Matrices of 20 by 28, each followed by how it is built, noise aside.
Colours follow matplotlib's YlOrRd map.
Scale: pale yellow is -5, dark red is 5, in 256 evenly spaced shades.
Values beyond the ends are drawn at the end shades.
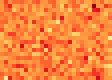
noise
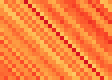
Toeplitz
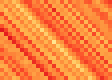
Toeplitz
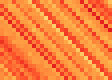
Toeplitz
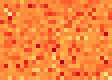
noise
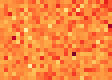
noise
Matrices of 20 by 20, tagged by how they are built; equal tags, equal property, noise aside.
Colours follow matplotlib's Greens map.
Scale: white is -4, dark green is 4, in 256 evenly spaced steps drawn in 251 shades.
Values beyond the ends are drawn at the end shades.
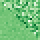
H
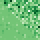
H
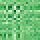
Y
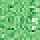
Y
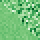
H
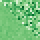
H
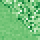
H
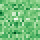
Y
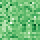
Y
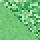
H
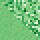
H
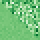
H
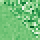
H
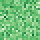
Y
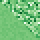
H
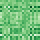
Y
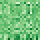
Y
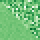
H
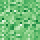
Y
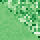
H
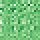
Y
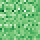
Y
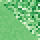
H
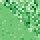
H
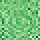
Y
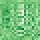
Y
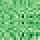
Y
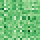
Y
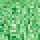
Y
